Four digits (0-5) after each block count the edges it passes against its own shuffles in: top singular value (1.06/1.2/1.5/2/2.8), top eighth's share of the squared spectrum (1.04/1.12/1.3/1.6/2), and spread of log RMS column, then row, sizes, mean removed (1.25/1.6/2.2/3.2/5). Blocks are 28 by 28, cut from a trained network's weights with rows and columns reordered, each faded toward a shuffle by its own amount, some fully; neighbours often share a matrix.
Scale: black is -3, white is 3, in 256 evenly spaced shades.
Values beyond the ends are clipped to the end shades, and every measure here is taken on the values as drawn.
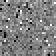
0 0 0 0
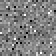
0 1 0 0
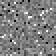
0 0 0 0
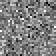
0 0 0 0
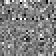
2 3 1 2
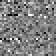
2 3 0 2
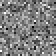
0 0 0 0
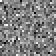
0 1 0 0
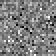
0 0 0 1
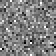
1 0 0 0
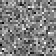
0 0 0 0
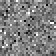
0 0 0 0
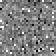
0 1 1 0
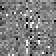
2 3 1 0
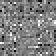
2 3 2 0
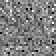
1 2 0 0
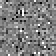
0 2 1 0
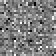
1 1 1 0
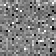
1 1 1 0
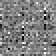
2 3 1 0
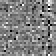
2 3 2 0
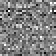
2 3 1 1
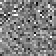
2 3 1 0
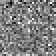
2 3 1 1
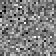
0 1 0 0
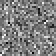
1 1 0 0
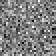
1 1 0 0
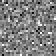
0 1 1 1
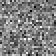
1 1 0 0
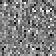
0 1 0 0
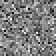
0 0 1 0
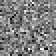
2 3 1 1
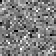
1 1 0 0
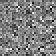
2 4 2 2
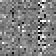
2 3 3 0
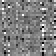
2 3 3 0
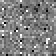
1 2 1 0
